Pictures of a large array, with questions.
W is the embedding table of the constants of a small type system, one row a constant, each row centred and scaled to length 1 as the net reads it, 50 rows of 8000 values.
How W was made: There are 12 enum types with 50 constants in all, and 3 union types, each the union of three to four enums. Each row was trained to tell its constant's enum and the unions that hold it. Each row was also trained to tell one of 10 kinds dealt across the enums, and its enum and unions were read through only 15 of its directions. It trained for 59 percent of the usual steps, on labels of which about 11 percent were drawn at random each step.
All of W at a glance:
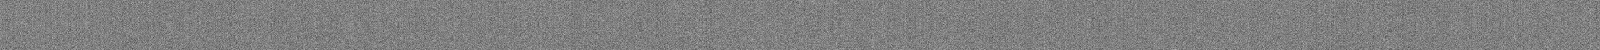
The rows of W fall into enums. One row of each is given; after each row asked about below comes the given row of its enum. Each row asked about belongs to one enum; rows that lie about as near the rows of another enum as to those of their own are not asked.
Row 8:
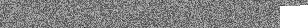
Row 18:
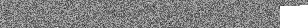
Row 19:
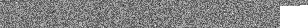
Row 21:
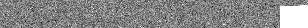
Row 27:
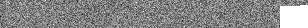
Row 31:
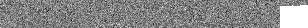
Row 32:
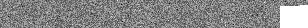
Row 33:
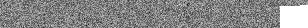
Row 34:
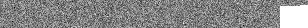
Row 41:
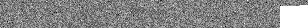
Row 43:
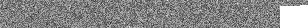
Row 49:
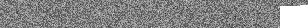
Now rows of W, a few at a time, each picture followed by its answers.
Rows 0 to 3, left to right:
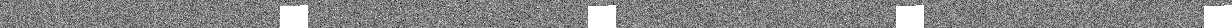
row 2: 41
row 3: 49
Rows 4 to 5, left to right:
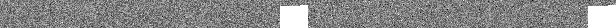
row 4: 19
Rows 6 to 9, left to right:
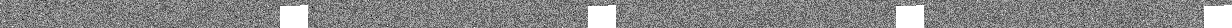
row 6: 18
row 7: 33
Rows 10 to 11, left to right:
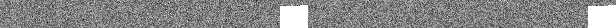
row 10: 31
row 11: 18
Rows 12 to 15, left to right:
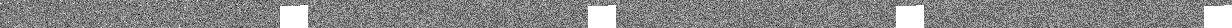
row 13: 33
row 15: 21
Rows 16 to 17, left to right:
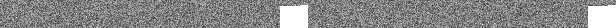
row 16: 8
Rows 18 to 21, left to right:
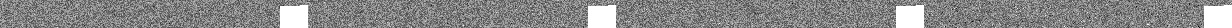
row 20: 41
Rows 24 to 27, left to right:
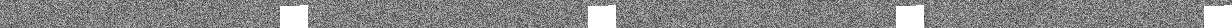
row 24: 21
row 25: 8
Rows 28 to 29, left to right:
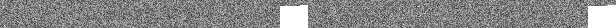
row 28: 33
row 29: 21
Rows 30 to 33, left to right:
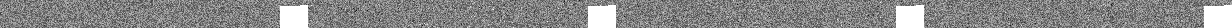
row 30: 43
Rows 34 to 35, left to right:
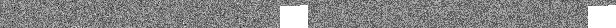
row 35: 8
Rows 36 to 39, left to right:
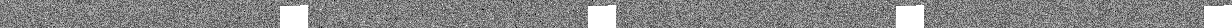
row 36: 8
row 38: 19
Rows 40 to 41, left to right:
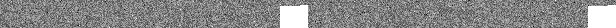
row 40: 33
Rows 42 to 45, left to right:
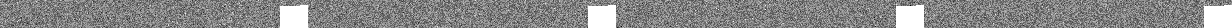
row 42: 21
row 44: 32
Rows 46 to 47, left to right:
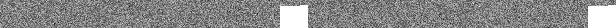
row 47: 41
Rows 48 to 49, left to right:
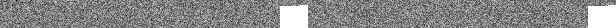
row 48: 43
